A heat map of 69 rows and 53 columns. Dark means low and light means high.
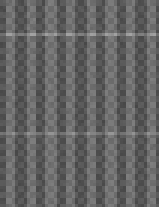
Odd lines: rows 12 and 45. Average level on the scale: 40%. Slope: none. Stripes: upright, repeating 8 times.
